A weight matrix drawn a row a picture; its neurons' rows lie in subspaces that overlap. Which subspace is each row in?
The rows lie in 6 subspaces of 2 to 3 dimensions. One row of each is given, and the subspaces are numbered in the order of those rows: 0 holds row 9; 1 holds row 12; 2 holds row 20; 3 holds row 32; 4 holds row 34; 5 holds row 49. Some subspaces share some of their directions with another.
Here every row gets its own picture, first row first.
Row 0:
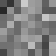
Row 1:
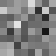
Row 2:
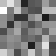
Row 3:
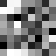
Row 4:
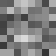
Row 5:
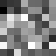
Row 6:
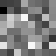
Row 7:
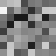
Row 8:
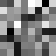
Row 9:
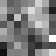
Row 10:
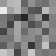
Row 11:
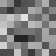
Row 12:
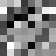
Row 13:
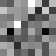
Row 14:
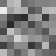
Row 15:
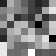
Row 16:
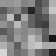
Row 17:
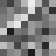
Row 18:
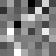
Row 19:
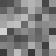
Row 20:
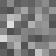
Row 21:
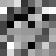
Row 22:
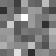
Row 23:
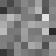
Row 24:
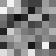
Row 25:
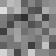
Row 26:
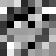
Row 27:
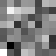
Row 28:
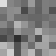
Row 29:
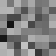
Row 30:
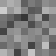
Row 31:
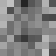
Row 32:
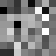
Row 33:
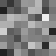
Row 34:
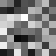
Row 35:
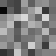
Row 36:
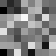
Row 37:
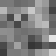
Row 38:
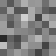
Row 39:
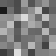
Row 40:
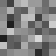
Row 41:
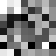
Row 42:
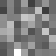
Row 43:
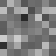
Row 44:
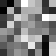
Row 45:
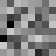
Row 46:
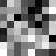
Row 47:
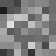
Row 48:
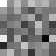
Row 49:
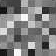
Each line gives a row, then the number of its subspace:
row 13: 3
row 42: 5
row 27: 1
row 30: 5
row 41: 0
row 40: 2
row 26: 1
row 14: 2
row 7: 1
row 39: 5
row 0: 4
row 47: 2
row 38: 2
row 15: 0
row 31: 4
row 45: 2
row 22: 3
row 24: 5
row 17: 3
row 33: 3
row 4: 4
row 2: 4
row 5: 0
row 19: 5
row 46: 0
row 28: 2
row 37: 0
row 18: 5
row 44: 4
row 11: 4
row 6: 0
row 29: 2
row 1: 3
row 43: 2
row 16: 0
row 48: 0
